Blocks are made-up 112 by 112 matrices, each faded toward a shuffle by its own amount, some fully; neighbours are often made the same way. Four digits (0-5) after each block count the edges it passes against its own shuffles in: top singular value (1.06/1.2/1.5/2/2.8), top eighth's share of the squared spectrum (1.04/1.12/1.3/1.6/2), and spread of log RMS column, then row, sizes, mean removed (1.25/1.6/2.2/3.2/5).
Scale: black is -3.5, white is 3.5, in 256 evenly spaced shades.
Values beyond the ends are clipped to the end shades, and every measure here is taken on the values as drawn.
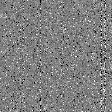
2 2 3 0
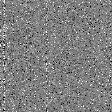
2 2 2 0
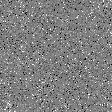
3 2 1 0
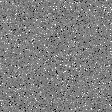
0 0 0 0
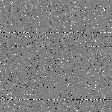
3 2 0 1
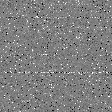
2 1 0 1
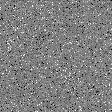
0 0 0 0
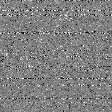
2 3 0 3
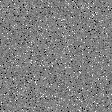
0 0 0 0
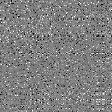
4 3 1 2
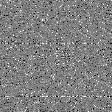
4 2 1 2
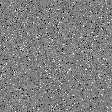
3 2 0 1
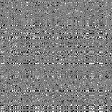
5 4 3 4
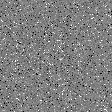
0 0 0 0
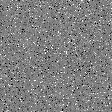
0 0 0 0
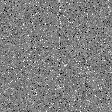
1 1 1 0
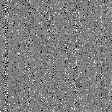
2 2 3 0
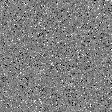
0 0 1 0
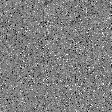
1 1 1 0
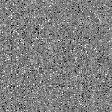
4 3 2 1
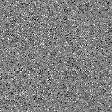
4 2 1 1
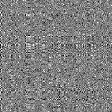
5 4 3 3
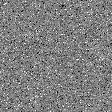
2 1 0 0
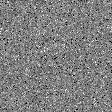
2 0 0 0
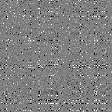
5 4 3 3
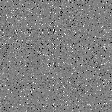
3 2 1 1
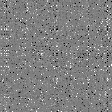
4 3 2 1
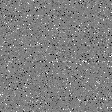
3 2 0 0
